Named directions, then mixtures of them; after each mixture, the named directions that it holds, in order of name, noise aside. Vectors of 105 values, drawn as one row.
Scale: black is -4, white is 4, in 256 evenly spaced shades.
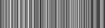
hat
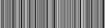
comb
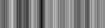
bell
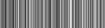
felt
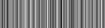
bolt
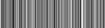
comb, felt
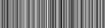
bolt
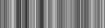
bell, comb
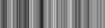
bell, felt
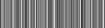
comb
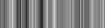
bell, comb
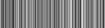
comb, felt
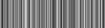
bolt, comb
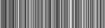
felt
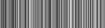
felt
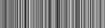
comb, felt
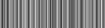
bolt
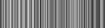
hat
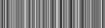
bolt, felt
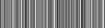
comb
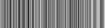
hat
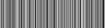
comb
